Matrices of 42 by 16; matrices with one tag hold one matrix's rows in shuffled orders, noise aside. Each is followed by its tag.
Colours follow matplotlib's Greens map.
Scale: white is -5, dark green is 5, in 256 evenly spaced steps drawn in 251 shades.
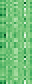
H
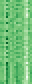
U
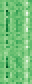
U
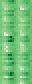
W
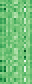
H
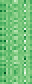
H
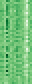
U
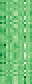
H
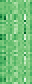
H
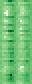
W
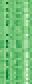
U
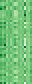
H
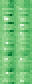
W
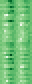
W
